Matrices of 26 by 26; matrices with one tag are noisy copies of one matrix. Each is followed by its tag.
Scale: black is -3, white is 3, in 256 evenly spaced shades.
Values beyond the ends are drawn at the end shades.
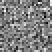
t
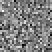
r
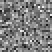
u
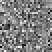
r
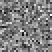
u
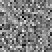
r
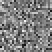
r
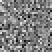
r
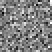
t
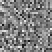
r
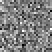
r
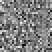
r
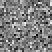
t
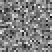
u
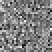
r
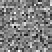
t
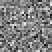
t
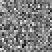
r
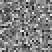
u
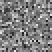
u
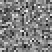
u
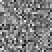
r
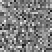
r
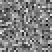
u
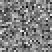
u
